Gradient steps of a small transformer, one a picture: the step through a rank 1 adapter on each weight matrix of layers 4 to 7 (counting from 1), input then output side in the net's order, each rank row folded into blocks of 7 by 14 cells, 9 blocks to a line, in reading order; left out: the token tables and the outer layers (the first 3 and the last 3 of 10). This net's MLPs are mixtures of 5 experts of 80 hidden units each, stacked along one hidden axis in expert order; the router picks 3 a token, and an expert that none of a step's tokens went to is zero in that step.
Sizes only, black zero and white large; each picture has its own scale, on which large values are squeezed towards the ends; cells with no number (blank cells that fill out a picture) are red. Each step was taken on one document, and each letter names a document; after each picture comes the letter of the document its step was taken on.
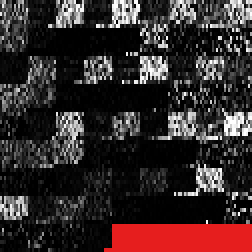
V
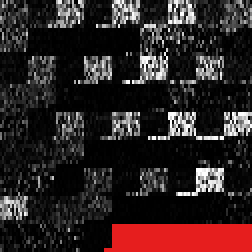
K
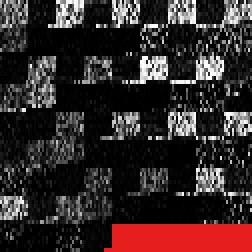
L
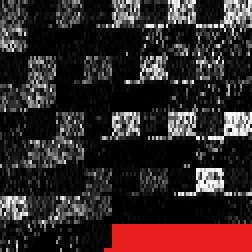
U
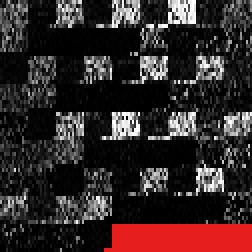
L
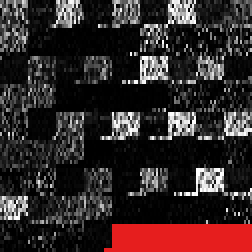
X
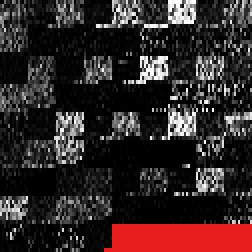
L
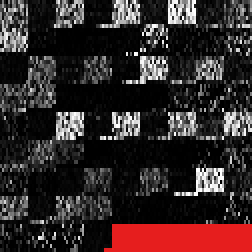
X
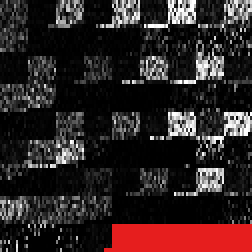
U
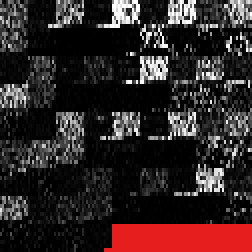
V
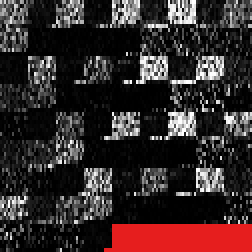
L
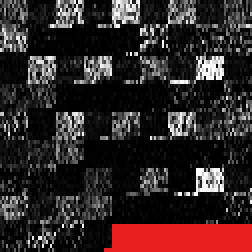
X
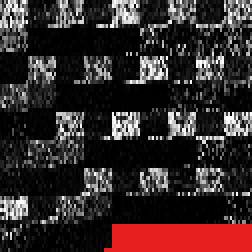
L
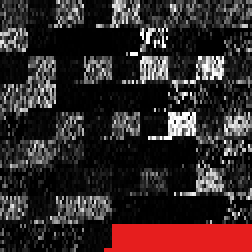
V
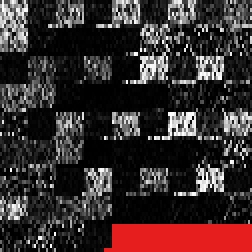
X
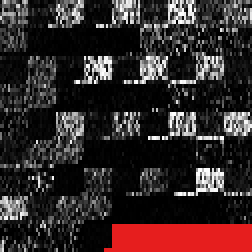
K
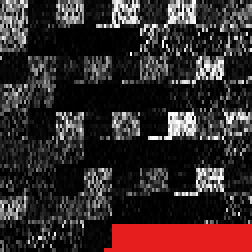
X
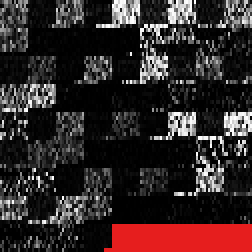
K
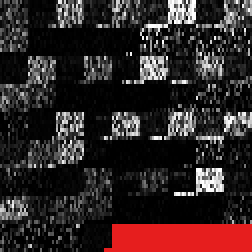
U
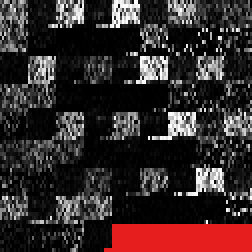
X
